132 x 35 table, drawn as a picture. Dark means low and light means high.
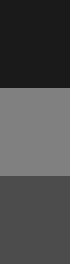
The table splits into 3 rows of 1 panel. Panel 1,1: very low, flat. Panel 2,1: middling, flat. Panel 3,1: low, flat.
